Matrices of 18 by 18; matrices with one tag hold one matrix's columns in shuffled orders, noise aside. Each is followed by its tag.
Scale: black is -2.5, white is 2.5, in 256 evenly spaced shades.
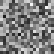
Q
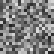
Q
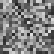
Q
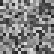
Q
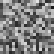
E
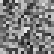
Q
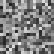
Q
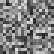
Q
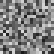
Q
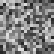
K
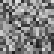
E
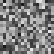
K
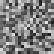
Q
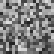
E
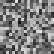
K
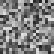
K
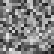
K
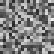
K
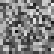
E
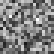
E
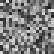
K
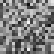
E
